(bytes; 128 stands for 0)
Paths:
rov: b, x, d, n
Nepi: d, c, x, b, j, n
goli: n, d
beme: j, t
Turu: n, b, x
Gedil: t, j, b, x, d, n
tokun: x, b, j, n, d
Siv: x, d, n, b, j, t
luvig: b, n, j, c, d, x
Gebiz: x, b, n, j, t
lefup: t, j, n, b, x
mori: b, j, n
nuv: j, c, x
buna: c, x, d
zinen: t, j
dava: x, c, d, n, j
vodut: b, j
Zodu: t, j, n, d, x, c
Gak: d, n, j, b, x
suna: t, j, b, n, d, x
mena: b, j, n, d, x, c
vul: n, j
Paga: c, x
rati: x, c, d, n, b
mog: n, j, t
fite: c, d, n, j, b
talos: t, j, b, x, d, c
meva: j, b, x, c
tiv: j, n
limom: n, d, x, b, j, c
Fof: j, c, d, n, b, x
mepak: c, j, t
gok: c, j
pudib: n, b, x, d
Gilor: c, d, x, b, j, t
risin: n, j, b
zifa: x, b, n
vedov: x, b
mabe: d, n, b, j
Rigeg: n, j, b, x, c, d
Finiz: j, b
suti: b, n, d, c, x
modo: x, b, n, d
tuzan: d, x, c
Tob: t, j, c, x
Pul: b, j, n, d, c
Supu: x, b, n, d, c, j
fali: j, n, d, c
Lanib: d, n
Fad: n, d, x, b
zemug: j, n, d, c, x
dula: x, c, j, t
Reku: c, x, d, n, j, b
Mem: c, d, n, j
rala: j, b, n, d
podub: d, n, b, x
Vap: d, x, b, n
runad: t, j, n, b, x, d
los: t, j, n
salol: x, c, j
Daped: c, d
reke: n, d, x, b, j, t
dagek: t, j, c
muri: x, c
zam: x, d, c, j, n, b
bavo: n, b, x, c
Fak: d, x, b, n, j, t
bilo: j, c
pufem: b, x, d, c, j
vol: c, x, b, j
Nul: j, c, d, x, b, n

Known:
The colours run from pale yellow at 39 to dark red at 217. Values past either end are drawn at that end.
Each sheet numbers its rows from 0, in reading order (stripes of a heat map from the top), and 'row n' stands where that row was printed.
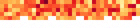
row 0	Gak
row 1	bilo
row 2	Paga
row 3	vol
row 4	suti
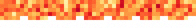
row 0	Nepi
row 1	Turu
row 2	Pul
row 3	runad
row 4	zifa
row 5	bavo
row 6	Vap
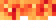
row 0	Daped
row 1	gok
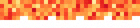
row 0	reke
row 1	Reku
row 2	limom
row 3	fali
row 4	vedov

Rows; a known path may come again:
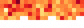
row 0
bilo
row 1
limom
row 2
risin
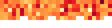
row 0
Daped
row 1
zifa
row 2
meva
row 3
beme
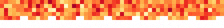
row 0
Reku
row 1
dula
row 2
suti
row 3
gok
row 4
fali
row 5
Lanib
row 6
Paga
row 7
reke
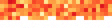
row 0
Nul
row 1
Nepi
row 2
Gak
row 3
bavo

